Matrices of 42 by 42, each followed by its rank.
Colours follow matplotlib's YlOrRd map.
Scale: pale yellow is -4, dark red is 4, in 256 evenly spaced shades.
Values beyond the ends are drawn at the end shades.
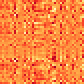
five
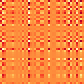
one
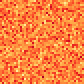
full rank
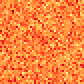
full rank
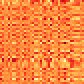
three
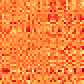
five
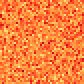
full rank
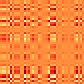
one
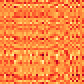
three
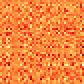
five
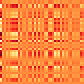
one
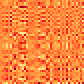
three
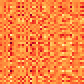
three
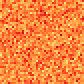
full rank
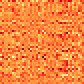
five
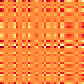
one
